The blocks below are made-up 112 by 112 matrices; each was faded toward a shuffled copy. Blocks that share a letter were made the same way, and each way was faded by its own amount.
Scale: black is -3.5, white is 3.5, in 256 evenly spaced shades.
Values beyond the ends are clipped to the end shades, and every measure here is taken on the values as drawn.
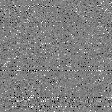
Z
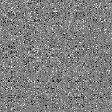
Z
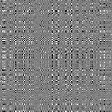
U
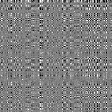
U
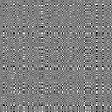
U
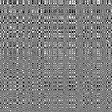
U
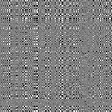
U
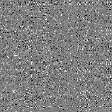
Z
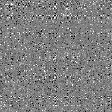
Z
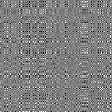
U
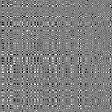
U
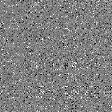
Z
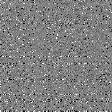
Z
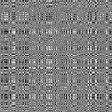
U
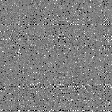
Z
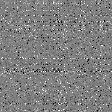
Z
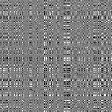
U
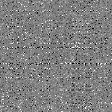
Z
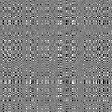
U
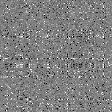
Z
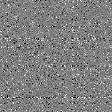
Z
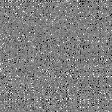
Z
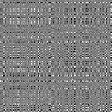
U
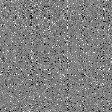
Z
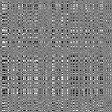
U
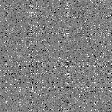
Z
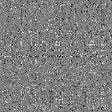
Z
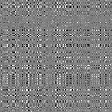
U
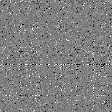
Z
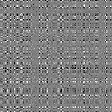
U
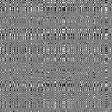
U
